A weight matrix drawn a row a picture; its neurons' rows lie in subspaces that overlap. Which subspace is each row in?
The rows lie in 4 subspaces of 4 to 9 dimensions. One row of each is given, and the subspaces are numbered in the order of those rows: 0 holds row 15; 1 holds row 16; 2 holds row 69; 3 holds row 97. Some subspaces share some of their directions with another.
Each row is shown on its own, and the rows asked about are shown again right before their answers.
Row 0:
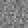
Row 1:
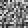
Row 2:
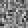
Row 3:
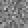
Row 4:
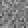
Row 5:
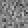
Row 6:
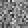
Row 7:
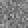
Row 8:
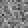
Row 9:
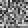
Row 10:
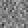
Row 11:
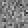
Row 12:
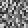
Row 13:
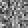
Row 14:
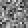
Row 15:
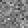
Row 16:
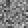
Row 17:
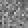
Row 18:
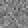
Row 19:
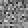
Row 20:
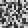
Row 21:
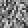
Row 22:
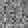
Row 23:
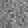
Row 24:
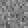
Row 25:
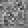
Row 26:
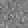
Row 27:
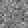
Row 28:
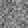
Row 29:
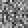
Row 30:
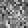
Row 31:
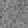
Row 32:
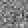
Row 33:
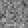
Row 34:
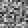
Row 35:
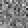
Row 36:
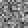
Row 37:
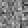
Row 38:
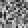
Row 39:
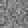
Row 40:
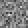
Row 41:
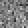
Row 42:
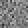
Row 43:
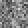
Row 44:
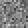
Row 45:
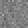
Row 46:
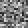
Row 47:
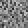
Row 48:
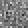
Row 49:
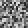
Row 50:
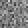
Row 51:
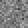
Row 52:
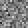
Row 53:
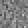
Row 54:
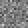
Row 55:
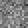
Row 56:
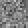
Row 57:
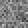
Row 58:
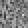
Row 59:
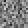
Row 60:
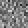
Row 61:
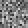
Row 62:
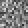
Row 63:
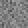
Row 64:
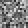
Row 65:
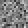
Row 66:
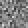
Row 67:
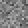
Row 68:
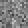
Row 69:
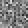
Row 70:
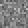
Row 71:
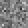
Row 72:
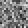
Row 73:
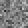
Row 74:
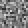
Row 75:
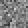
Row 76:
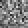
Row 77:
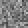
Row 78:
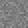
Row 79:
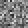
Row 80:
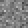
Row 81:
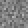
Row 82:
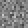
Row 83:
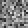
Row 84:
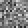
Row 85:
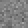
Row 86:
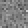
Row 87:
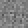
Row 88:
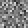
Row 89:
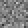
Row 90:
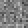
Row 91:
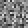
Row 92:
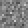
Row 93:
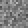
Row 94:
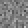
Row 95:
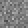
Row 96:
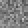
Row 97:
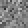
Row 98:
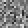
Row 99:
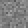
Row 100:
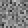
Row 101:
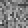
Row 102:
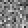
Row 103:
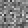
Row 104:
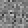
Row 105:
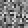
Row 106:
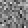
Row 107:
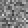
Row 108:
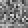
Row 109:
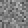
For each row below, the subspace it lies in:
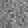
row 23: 1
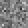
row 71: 1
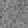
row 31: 2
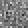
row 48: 2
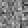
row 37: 1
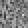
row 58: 2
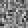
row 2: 2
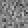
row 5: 0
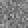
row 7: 0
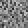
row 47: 1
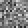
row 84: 2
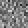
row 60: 0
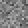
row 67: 0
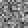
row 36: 0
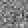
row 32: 0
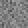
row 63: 1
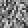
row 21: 0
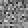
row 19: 2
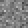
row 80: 1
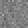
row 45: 0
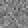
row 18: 2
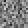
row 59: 2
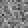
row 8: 0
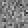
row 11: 0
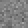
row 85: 1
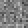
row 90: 1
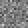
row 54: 1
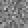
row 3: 3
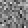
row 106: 0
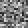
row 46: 1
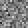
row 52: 3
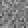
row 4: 2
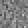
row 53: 2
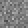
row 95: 2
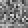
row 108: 0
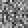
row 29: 2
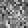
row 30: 0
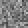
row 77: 0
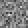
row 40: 2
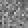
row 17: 2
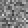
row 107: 0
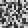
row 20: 2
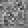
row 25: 2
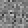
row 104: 3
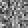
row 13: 1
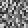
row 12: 1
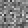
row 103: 1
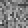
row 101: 0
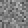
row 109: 1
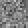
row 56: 3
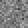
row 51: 0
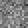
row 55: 0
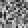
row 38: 2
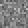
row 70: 2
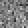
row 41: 0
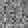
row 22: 3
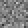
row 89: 2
